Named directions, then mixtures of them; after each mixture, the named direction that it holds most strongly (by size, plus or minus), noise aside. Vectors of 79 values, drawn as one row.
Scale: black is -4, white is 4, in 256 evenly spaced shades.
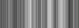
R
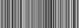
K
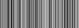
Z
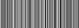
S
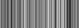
Z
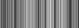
R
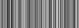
Z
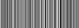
S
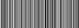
S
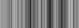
R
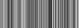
Z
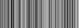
Z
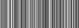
Z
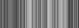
R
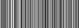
Z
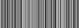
K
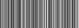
Z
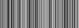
Z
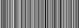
S
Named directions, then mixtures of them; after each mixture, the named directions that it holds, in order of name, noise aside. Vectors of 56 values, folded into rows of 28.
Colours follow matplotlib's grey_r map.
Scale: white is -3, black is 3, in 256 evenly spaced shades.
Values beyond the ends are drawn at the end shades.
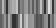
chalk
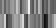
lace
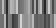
chalk, lace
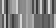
chalk, lace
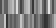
chalk, lace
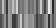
chalk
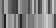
chalk, lace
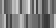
chalk, lace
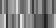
chalk, lace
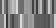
chalk, lace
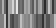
chalk, lace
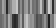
chalk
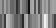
lace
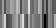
lace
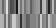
chalk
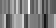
lace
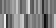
lace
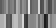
chalk, lace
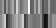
lace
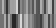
chalk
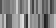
lace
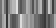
chalk, lace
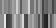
lace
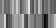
lace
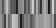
chalk, lace
